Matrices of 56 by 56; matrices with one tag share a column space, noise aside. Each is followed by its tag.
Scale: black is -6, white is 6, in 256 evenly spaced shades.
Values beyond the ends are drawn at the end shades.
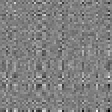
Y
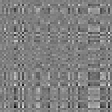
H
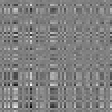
H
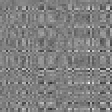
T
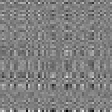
Y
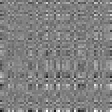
Y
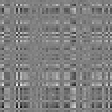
H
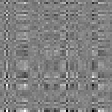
Y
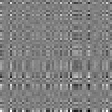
Y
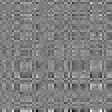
Y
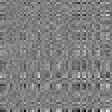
Y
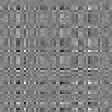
T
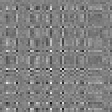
T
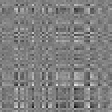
H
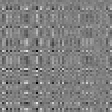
T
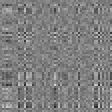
H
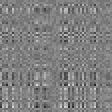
H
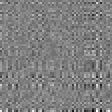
Y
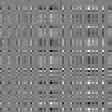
T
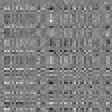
T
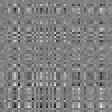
H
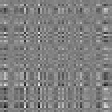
H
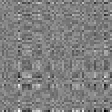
Y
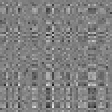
H
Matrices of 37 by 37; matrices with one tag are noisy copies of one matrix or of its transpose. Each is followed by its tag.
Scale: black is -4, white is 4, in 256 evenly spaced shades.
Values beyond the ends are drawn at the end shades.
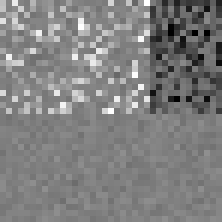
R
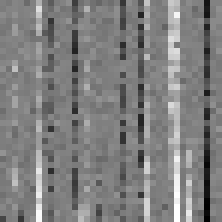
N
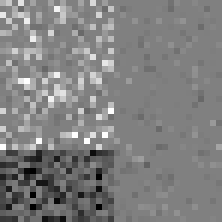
R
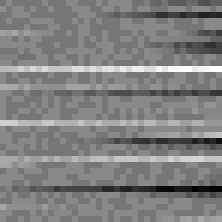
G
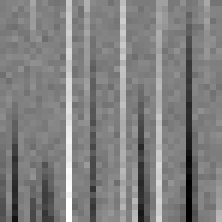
G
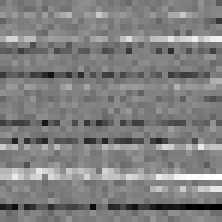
N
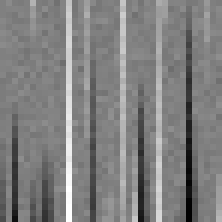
G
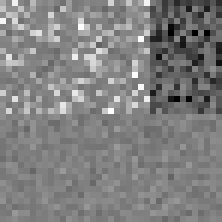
R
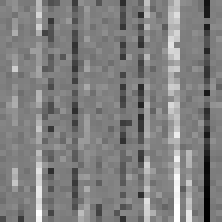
N
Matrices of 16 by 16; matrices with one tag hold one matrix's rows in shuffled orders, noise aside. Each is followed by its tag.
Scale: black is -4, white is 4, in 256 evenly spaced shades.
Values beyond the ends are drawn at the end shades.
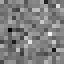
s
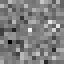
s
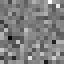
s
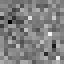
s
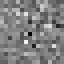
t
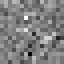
t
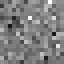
s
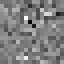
t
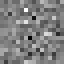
t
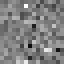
t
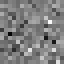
s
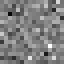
s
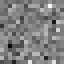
s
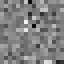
t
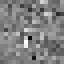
t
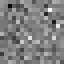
s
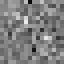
t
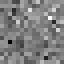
s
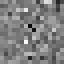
t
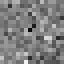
t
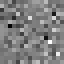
s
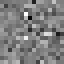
t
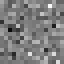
s
